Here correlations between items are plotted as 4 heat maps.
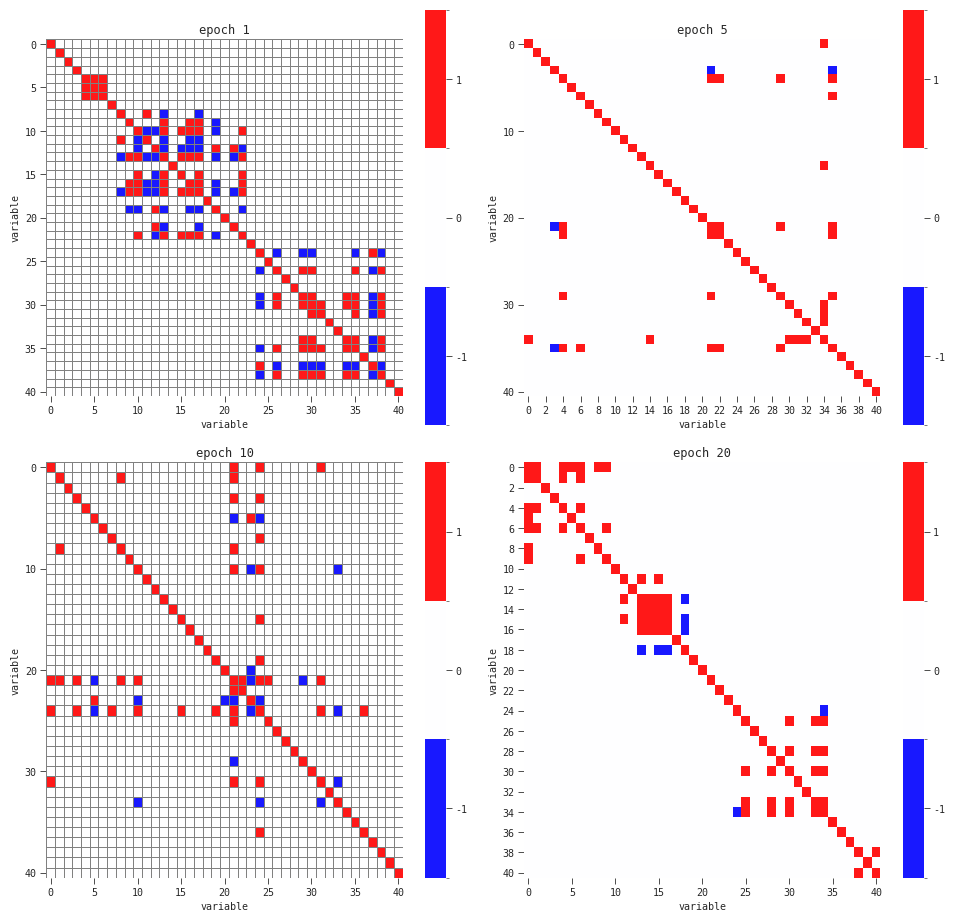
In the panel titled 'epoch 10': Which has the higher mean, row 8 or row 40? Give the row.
8
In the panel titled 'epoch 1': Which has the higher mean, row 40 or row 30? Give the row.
30
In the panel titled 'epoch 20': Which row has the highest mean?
0
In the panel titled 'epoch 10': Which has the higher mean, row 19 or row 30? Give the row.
19
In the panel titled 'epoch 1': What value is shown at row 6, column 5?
1
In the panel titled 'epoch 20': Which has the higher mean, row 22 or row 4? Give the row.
4
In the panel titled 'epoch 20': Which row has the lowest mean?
18
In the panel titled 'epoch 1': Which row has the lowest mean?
37
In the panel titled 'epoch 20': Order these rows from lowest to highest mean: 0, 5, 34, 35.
35, 5, 34, 0
